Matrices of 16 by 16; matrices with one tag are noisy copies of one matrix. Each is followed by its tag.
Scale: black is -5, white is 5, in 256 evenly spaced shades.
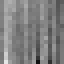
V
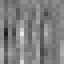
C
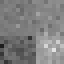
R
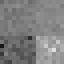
R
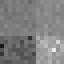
R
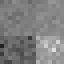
R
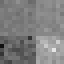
R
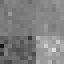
R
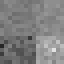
R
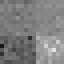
R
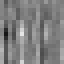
C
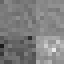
R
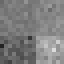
R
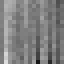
V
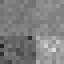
R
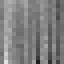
V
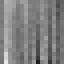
V
